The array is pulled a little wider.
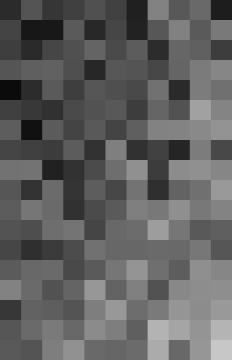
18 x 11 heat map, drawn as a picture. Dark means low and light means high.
Values rise toward the bottom right. Overall the values sit about 40% of the way up the scale. The bottom right is the ninth with the highest average. The values follow a bell shape. No single row or column stands out from its neighbours.
